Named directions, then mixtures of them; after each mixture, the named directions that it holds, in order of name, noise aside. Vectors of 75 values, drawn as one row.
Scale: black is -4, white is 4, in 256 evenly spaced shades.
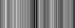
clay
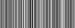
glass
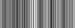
clay, glass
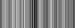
clay, glass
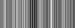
clay, glass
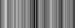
clay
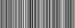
glass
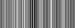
clay, glass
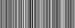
glass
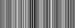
clay, glass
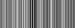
clay, glass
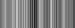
clay, glass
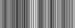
clay, glass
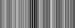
clay, glass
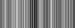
clay, glass
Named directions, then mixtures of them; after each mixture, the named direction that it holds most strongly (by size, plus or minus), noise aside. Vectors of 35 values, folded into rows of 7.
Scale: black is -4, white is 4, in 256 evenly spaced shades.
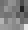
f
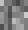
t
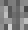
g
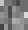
t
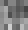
g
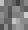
t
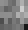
f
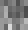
g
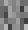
g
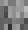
g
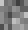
t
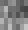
f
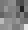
f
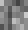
t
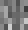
g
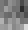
f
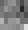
f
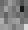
f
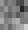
f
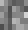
t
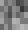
t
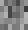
g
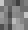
t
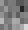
f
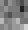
f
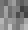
f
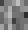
t
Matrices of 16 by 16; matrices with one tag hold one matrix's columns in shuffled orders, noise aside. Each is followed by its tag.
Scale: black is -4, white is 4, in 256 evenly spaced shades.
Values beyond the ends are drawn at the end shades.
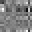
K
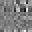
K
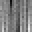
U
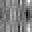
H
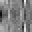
H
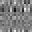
K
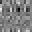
K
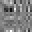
K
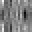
H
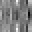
H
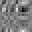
K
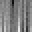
U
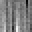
U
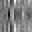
H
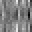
H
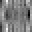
H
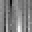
U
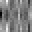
H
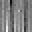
U
